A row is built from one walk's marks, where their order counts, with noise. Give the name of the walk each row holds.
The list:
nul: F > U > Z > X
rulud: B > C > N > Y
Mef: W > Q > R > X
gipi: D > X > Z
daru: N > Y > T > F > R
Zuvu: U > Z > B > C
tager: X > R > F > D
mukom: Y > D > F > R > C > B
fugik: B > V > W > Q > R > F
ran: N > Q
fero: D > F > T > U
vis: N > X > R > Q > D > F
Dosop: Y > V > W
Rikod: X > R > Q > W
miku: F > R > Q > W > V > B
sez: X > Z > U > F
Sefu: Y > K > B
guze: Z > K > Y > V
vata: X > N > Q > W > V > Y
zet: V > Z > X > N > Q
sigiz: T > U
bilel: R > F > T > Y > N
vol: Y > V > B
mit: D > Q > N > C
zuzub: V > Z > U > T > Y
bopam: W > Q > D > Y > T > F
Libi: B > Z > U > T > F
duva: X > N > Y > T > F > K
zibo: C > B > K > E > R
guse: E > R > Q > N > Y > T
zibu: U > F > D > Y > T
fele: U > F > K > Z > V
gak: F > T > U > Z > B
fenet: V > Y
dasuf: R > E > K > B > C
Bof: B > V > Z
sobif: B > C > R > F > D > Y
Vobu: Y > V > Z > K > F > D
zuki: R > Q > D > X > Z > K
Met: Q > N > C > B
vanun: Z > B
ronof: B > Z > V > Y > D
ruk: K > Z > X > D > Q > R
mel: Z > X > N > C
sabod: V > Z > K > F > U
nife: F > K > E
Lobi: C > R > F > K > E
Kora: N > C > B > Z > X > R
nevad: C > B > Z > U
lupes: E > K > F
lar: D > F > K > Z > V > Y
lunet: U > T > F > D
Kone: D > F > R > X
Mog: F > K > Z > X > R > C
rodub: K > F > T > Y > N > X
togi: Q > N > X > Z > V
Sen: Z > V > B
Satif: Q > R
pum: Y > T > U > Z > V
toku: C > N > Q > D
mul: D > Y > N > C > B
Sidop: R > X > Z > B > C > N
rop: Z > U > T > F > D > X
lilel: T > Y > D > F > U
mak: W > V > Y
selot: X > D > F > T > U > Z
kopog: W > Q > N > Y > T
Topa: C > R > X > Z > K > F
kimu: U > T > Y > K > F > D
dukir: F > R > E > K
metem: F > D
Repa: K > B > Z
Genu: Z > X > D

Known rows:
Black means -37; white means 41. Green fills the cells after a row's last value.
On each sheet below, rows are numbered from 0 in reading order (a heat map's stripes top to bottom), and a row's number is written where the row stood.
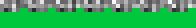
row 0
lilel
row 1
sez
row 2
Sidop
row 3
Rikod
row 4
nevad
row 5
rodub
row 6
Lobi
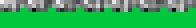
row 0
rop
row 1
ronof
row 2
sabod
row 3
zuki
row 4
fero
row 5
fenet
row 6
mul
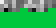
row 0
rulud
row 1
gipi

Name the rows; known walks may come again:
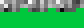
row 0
nevad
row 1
nul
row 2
Bof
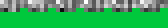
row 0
lar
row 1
rop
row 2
sobif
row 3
miku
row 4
Sidop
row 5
Sen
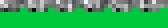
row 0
sabod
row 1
mit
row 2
lilel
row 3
ronof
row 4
Sefu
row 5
vata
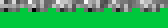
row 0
Rikod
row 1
rulud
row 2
vanun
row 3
Libi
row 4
Repa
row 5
guze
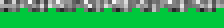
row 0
tager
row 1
bilel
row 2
zuzub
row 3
Topa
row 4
Zuvu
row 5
rodub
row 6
sigiz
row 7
zuki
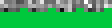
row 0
fenet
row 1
sez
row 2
mul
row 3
Lobi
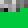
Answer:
gipi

